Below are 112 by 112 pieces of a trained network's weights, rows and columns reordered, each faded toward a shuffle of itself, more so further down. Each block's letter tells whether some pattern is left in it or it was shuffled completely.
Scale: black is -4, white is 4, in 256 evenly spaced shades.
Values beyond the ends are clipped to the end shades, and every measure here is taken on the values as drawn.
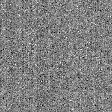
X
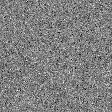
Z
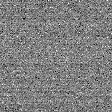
X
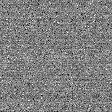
X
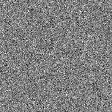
X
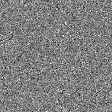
X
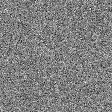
Z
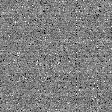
X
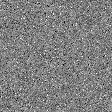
Z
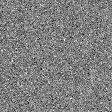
Z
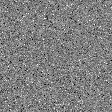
Z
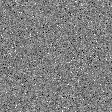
Z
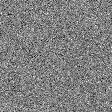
Z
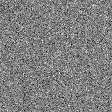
Z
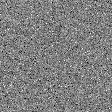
Z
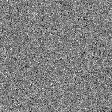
X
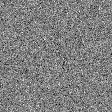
Z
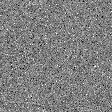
Z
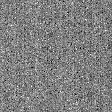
X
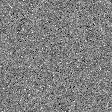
Z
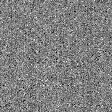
X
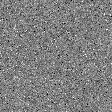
Z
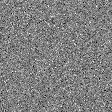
Z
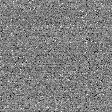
X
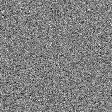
X
